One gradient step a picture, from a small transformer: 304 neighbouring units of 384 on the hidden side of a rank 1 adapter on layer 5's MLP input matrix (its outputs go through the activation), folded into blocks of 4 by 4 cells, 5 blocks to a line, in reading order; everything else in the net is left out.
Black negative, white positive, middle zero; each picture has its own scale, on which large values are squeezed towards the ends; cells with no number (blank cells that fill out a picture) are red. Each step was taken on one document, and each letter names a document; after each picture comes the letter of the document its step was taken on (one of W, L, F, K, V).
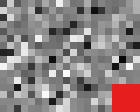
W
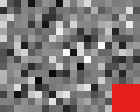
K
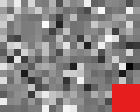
W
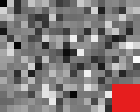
K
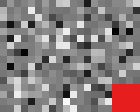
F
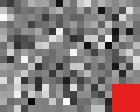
K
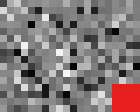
W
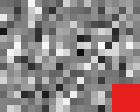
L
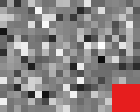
W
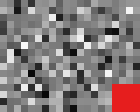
W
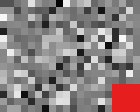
L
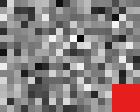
K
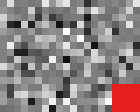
F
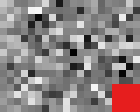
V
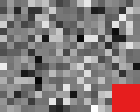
K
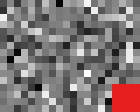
K
